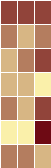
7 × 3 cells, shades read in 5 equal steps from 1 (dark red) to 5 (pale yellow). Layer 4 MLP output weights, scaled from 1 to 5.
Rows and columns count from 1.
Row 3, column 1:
4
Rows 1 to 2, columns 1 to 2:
2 2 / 3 4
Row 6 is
5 5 1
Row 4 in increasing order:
4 4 5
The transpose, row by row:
2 3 4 4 3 5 3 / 2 4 3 4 4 5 3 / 2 3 2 5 2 1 4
